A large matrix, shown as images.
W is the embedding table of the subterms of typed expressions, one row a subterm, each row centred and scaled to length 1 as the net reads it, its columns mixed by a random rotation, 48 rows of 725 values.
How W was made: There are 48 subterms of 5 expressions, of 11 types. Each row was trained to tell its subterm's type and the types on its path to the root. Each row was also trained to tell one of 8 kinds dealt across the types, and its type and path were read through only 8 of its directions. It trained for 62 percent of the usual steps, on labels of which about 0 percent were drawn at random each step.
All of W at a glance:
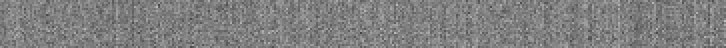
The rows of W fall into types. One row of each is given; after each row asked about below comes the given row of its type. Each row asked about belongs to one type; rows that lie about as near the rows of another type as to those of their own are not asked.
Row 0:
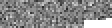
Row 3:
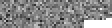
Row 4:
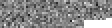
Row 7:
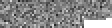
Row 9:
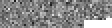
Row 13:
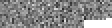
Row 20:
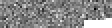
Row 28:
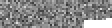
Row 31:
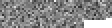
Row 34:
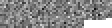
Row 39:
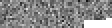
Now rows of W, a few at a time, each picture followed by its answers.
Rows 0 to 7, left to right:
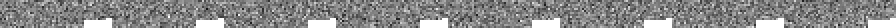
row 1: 20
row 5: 39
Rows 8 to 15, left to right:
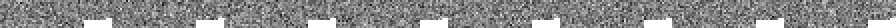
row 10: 39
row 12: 39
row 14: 3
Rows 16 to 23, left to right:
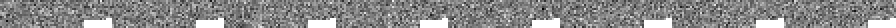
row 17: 28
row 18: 3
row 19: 39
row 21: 7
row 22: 3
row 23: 13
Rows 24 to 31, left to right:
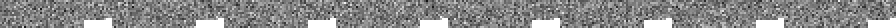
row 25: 4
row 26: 0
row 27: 4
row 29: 13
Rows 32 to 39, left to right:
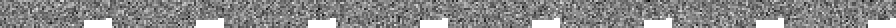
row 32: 0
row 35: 13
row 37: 31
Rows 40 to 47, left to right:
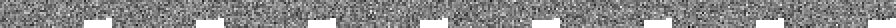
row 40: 28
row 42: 0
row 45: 4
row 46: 0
